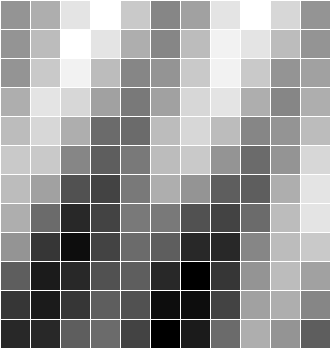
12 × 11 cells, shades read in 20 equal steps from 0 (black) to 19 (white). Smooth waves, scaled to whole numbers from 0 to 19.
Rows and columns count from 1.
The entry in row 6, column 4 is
7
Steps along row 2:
up up down down down up up down down down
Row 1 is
11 13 17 19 15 10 12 17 19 16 11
